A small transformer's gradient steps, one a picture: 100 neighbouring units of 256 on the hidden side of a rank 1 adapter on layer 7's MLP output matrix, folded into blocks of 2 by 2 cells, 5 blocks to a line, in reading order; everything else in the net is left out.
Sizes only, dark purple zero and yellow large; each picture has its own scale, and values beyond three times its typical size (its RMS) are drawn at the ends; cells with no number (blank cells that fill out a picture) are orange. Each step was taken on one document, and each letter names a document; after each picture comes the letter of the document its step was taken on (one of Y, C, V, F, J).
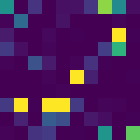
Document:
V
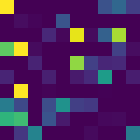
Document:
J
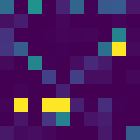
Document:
V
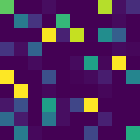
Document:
J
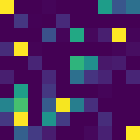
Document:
J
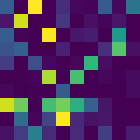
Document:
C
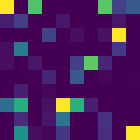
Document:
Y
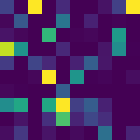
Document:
C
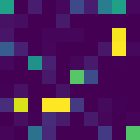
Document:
V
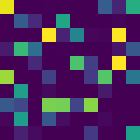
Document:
J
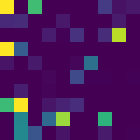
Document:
Y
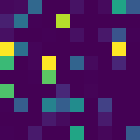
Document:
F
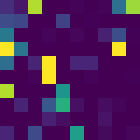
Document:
F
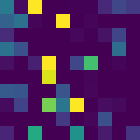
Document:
F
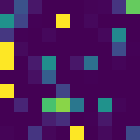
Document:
F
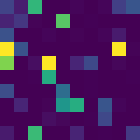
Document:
F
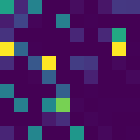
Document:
F
